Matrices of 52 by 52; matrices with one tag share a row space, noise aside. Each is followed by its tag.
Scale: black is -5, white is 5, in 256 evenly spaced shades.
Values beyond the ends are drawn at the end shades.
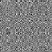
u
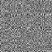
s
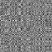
s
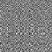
u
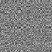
s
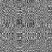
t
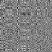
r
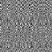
u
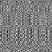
u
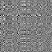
r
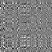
r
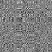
t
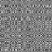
s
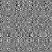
u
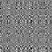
u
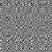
u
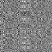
r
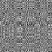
t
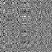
r
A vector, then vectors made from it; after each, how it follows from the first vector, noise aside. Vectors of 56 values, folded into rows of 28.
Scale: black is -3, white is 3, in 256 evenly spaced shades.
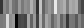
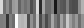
negated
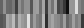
reversed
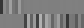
partly zeroed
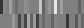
partly zeroed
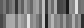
reversed
